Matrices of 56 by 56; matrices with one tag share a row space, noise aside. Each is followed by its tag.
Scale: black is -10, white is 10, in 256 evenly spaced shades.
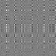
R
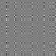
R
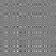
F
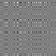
F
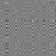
R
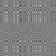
F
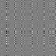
R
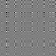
R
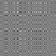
F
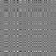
F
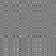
F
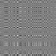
F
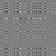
F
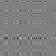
F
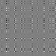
R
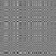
F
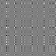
R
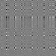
R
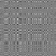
F
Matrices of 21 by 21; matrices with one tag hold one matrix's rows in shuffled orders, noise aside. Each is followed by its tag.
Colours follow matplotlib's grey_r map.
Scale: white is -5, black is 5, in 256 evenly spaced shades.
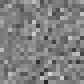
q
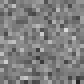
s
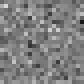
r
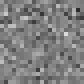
s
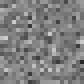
r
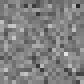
s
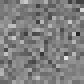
s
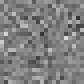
s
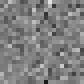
q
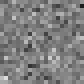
r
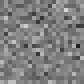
s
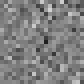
q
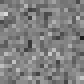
r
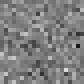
s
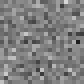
s
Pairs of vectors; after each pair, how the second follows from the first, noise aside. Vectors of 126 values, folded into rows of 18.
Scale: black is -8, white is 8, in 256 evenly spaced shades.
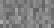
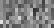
scaled up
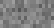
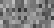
scaled up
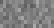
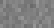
shrunk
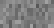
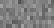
shuffled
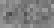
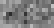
scaled up
